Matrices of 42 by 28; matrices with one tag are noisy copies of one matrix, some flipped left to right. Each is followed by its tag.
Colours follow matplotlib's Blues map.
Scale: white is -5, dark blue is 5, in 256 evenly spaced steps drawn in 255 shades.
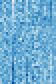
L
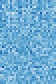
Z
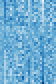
L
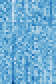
L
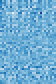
Z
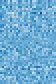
Z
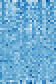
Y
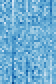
L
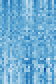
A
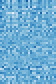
Z
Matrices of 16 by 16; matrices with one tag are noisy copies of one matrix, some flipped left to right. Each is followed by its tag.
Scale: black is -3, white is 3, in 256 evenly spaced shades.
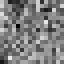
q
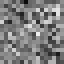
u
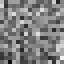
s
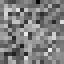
u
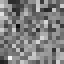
q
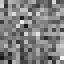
s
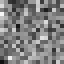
q
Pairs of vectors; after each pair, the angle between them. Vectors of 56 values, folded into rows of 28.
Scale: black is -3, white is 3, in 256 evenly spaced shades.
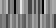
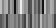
nearly parallel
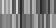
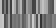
partly opposed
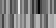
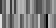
partly aligned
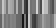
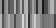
nearly opposite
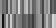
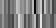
orthogonal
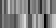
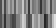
nearly parallel
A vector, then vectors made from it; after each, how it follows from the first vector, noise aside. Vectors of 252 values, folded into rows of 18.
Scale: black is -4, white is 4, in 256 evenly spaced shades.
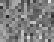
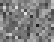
wrapped around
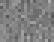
shrunk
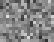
sign-scrambled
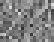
wrapped around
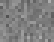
shrunk
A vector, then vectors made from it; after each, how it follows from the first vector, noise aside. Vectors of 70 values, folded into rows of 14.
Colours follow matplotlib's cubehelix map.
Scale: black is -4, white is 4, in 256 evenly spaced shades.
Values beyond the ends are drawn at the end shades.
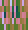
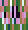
scaled up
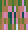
reversed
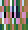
scaled up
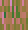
shrunk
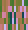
reversed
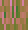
shrunk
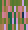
reversed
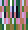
scaled up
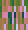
reversed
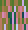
reversed
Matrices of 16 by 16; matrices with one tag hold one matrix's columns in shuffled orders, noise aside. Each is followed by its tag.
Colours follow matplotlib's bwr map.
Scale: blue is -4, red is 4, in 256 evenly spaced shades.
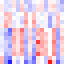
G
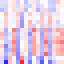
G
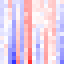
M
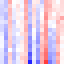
M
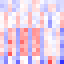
G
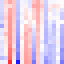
M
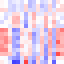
G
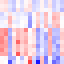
G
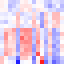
G
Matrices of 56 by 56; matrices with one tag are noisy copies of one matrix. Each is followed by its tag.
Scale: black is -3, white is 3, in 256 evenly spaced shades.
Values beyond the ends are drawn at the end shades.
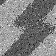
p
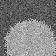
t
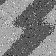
p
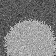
t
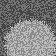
t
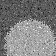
t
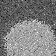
t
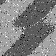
p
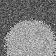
t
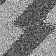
p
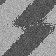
p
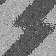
p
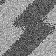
p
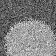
t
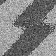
p
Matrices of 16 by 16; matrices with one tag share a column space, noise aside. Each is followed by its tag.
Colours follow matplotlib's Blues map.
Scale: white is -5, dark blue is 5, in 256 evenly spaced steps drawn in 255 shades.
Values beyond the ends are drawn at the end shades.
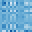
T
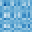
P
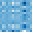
T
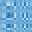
P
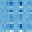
T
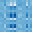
P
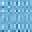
T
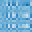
P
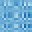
P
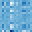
T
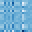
T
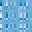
P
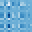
P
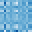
T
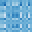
P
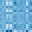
T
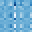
P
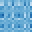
P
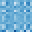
T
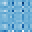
T
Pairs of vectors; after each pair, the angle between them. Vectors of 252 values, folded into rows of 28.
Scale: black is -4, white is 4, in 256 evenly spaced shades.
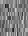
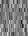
orthogonal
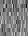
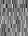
nearly parallel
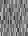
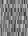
orthogonal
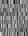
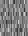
partly aligned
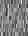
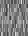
nearly parallel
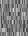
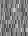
orthogonal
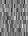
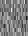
nearly opposite
